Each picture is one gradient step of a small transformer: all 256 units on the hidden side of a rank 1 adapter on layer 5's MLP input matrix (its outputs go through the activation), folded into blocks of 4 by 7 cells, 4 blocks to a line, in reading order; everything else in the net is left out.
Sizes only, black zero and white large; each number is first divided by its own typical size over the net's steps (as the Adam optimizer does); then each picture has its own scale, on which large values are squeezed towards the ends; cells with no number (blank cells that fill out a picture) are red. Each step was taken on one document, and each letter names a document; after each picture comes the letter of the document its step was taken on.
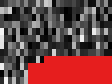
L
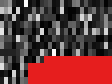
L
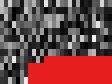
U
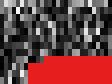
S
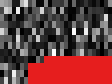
L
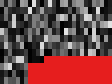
U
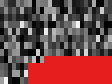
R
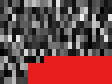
U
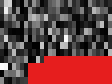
S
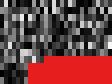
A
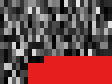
U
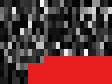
A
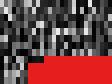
S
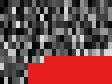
R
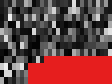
S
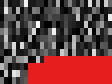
S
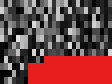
U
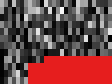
U
